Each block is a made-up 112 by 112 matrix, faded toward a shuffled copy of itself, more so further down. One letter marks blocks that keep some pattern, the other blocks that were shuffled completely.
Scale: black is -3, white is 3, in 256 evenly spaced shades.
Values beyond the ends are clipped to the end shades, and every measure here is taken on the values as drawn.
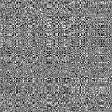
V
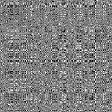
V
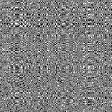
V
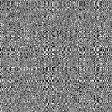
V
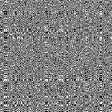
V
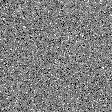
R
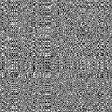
V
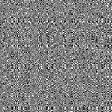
V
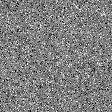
R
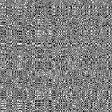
V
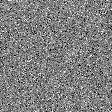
R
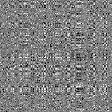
V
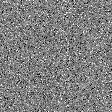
R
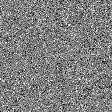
R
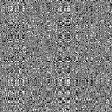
V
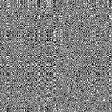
V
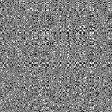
V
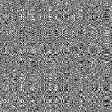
V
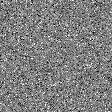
R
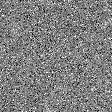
R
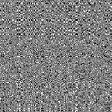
V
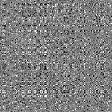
V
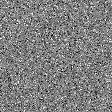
R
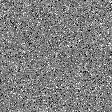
R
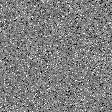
R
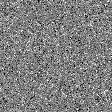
R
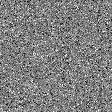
R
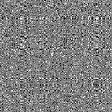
V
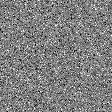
R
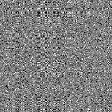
V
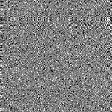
V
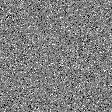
R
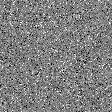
R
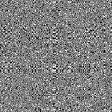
V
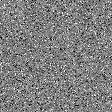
R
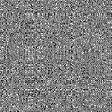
V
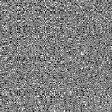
V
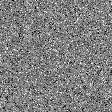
R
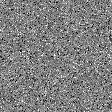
R
